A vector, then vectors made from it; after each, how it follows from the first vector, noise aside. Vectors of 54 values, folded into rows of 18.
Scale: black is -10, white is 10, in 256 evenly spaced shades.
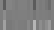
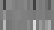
scaled up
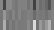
scaled up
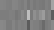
wrapped around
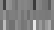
scaled up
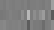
wrapped around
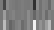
scaled up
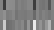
scaled up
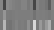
scaled up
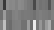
scaled up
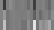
scaled up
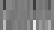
scaled up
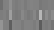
wrapped around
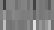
scaled up
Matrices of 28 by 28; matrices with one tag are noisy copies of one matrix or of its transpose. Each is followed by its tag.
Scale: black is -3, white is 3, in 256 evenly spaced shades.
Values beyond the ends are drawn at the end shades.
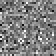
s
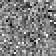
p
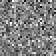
s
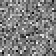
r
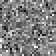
p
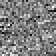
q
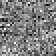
q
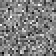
r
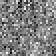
q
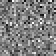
s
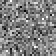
p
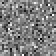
p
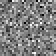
s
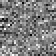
q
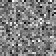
s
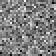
r
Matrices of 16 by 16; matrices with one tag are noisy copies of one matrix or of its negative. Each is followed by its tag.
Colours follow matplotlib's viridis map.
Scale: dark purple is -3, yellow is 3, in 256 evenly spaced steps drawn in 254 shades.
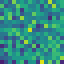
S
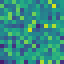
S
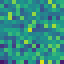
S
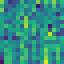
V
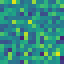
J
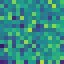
S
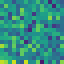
S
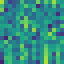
V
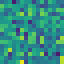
J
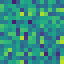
J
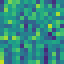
V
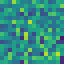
J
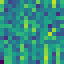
V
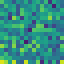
S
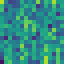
V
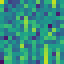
V
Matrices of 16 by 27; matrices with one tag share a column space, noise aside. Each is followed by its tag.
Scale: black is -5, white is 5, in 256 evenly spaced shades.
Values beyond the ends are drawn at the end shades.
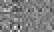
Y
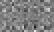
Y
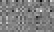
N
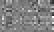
N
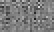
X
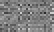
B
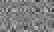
Y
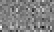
Y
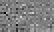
B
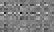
B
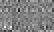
Y
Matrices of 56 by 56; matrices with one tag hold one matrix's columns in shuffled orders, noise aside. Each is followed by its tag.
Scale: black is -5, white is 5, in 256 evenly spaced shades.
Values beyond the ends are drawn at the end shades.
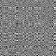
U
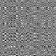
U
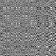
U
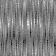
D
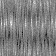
D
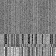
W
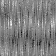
D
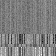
W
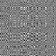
U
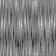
D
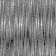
D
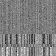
W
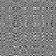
U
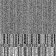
W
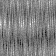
D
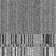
W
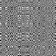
U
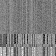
W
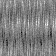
D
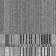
W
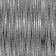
D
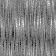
D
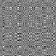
U
